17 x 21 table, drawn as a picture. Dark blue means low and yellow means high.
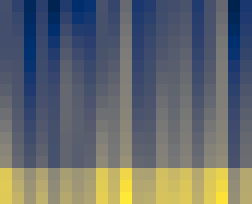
Seam: horizontal, 80% of the way down, the bottom part higher. Ninth with the lowest average: top left. Slope: up to the bottom.
